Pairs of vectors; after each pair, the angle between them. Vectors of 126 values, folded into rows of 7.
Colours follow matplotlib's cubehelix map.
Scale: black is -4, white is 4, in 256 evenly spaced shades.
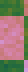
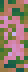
partly aligned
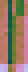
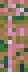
partly opposed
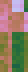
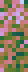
partly aligned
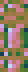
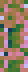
nearly opposite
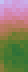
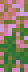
partly aligned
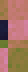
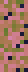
orthogonal
